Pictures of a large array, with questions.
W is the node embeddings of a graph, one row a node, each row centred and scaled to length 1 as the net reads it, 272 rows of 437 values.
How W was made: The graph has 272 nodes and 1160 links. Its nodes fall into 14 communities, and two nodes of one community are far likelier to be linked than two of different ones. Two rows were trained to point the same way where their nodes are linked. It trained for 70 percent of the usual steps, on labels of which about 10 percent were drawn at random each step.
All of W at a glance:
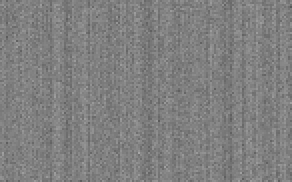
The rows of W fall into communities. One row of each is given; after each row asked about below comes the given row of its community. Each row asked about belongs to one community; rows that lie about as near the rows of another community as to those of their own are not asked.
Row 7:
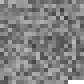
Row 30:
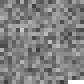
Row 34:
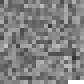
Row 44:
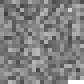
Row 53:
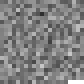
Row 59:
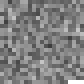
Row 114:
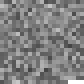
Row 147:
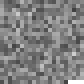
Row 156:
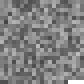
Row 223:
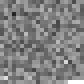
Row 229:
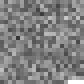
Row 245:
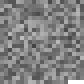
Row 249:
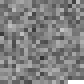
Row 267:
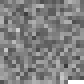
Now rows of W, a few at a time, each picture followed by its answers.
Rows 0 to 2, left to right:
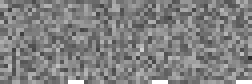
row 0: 147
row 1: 53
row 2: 249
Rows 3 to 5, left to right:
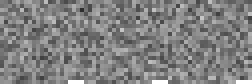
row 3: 114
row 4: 249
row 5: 30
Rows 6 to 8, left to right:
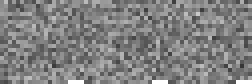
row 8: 7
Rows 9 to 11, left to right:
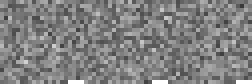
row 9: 53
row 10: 156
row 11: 156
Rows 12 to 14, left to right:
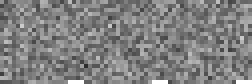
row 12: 249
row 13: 44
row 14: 59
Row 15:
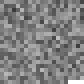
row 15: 147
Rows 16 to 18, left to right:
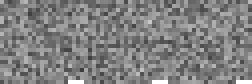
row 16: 59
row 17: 44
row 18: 245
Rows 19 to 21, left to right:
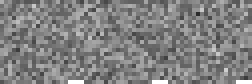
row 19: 156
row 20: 147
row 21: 53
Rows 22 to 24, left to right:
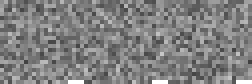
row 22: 7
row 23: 156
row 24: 245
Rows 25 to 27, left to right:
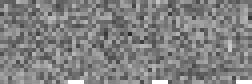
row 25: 34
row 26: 34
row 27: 245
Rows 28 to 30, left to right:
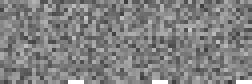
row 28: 34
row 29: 44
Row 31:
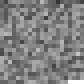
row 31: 44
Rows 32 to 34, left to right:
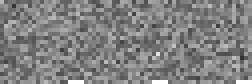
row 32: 156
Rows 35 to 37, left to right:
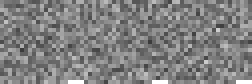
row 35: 267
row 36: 30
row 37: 267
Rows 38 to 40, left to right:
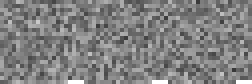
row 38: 267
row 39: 7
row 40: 245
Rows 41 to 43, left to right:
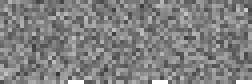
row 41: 267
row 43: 147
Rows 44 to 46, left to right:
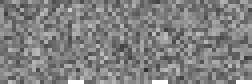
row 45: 223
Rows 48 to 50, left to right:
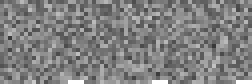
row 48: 30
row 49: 7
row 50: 30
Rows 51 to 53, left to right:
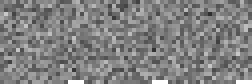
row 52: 30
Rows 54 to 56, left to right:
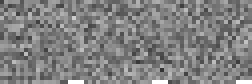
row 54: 223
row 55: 7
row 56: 53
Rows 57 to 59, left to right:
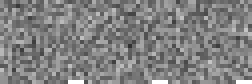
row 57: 147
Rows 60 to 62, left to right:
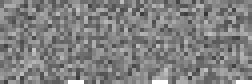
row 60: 44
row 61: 44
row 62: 267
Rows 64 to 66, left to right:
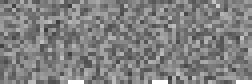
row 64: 59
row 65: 223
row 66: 229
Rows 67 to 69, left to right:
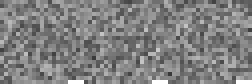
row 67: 7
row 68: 229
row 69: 147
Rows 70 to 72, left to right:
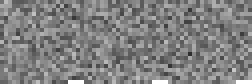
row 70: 156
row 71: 229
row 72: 30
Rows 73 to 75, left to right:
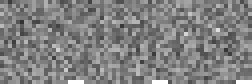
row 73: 53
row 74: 59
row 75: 229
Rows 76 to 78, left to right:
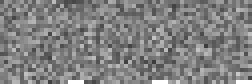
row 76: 223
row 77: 53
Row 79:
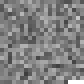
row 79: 34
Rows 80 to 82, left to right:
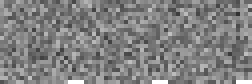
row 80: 229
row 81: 245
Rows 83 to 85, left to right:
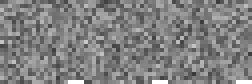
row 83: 44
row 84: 156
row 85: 114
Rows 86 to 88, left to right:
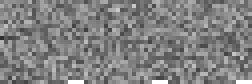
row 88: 30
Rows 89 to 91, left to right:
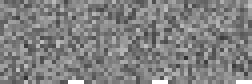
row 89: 156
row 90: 229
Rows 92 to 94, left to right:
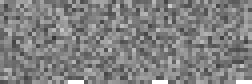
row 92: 249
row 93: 30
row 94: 44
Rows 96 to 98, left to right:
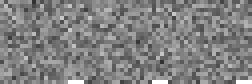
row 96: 114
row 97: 223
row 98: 147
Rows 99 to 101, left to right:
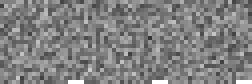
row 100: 53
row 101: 147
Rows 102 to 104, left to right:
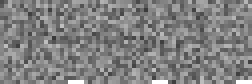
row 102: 34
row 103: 267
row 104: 34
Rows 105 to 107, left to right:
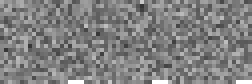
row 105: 229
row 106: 245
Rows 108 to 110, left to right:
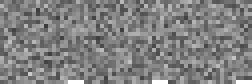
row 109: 44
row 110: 249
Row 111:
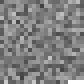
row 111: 30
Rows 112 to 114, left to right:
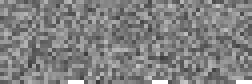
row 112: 229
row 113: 59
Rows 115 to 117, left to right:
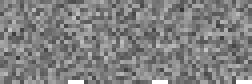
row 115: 223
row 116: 229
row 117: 147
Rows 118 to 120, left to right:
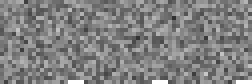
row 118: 249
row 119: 156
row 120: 34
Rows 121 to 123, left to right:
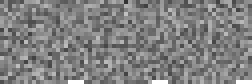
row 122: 44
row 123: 7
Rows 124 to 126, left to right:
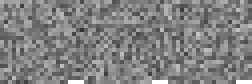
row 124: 249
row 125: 7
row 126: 53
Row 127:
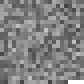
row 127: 7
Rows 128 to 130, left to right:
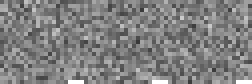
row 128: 114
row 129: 229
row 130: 267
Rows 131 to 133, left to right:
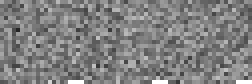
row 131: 53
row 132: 156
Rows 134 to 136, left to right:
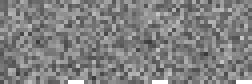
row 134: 30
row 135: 30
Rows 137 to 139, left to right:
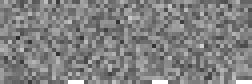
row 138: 114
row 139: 267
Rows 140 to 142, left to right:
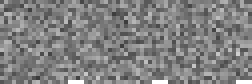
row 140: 147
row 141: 34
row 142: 53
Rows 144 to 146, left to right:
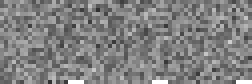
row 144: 7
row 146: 156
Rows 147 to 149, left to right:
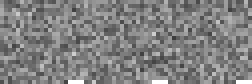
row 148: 229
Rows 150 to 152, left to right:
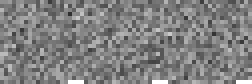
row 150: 30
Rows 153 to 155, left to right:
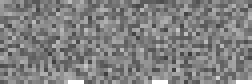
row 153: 229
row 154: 44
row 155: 44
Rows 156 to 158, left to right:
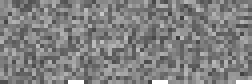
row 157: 7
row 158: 223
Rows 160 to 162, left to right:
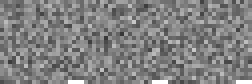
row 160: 53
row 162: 249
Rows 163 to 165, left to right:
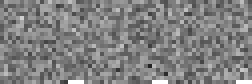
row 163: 223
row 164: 59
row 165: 30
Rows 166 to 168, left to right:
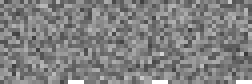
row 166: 245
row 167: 30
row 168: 147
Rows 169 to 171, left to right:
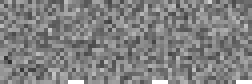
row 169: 267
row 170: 229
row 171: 114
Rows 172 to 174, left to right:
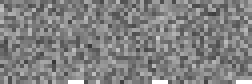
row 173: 59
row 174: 229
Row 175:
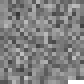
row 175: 114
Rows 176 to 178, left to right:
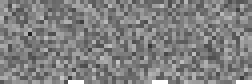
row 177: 114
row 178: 223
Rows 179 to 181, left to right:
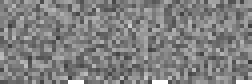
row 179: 223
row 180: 245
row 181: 245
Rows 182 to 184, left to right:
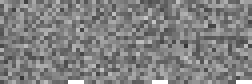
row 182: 156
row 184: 156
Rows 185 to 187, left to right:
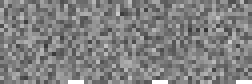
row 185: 30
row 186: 30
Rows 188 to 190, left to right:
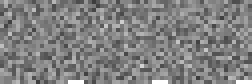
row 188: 223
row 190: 223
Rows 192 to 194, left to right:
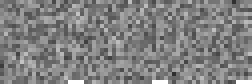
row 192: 59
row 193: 7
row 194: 7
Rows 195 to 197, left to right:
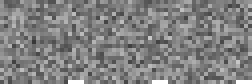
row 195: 147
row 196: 44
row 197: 249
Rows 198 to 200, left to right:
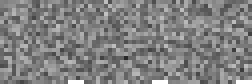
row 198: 249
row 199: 34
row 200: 245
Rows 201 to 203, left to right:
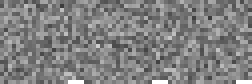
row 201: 267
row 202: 156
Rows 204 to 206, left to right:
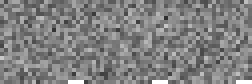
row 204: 249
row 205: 156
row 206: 267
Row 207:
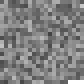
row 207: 53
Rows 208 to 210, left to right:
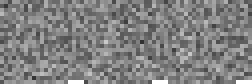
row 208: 7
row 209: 59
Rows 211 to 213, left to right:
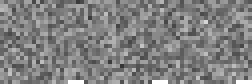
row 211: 114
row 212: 30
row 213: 147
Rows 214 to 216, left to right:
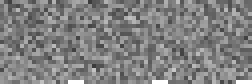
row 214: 34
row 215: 59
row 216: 30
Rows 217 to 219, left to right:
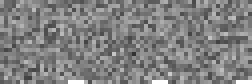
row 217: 59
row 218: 267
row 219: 34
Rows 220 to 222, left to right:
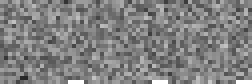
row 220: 114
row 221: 59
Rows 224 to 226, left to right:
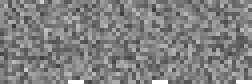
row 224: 114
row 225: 223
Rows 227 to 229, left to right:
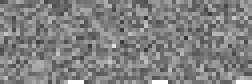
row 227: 44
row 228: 249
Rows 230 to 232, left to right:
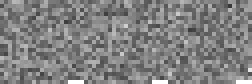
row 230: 249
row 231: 245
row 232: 229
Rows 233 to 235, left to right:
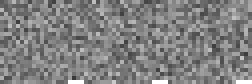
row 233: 7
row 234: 223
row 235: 229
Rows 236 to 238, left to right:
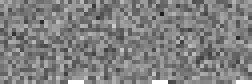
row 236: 245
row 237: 7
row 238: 229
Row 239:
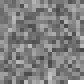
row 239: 34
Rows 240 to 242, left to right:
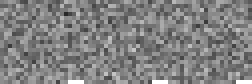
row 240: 229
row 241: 147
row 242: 223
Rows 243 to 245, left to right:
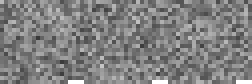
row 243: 249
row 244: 7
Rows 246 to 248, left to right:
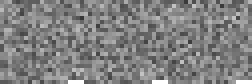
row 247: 30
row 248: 267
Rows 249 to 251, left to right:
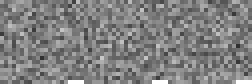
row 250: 223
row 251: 229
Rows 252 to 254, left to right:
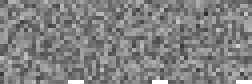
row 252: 229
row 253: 156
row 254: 59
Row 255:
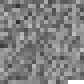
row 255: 267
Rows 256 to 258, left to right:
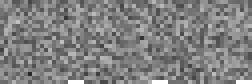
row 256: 156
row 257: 249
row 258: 156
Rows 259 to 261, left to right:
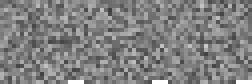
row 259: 34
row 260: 156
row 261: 147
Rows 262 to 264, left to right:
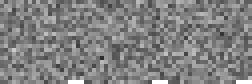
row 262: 34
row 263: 156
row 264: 7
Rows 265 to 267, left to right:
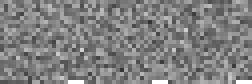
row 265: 249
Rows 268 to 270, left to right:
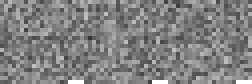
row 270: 34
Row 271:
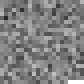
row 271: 53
